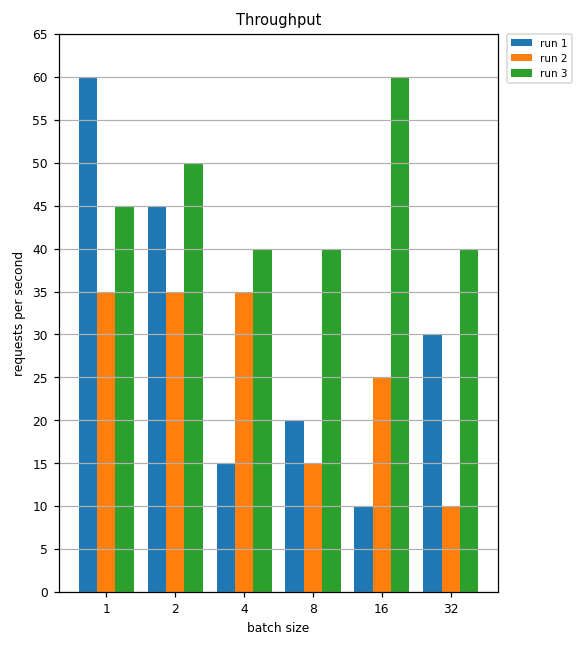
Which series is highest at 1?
run 1
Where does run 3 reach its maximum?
16
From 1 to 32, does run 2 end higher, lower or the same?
lower
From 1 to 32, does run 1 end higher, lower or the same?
lower
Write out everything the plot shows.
Title: Throughput
x-axis: batch size, ticks 1 2 4 8 16 32
y-axis: requests per second, ticks 0 5 10 15 20 25 30 35 40 45 50 55 60 65
Legend: run 1, run 2, run 3
Values:
run 1: 60 45 15 20 10 30
run 2: 35 35 35 15 25 10
run 3: 45 50 40 40 60 40
